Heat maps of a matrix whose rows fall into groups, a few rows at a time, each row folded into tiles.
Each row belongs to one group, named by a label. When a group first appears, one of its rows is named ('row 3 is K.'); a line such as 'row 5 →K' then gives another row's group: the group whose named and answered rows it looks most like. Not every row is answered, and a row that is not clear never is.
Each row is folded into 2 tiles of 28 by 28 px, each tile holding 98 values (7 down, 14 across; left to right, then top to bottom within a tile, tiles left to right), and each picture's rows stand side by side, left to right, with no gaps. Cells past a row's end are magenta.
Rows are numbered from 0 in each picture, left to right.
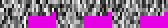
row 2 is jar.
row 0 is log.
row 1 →jar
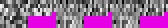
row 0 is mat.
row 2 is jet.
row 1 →jet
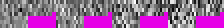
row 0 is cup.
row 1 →jet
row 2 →jar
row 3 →jar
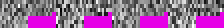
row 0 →cup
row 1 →log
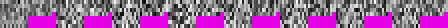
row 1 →mat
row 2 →jar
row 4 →jar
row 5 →jar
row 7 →jar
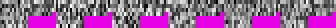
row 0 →jar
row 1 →jar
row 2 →mat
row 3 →log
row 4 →jet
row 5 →jar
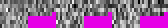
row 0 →jet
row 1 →log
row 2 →log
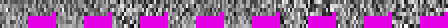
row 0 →jet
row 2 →mat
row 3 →cup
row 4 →cup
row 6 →jet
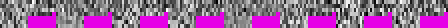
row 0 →log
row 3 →mat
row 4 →cup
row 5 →log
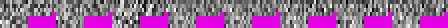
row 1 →jet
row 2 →mat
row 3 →jet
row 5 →jet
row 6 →jet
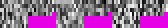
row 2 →jar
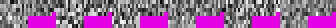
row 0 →jet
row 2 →log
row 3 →cup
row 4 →jar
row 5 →cup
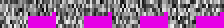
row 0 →jet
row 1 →log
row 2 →jar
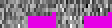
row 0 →log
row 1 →jet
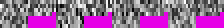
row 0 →mat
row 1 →jar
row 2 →cup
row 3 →log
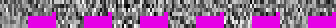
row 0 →cup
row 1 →jar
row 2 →mat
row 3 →mat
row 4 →log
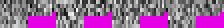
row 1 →log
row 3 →jet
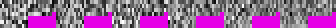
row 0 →mat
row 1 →jar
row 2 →log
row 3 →jet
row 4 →cup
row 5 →cup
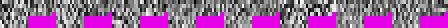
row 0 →jar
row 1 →log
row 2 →mat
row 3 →jet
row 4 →cup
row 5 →jar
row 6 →jet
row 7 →log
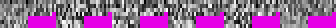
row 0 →jet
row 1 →jar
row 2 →mat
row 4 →mat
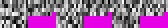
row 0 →mat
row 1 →mat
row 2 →mat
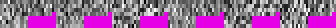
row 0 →cup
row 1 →cup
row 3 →jet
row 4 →mat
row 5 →jar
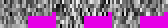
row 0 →cup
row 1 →jar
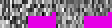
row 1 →jet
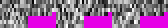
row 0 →jar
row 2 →log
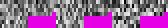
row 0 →jet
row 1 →log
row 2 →mat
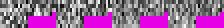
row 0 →mat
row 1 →jar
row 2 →cup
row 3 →cup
